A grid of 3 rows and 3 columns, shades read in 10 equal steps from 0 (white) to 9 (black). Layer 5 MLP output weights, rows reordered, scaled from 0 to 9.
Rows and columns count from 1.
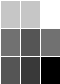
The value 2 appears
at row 1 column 1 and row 1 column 2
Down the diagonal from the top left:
2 6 9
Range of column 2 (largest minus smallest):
5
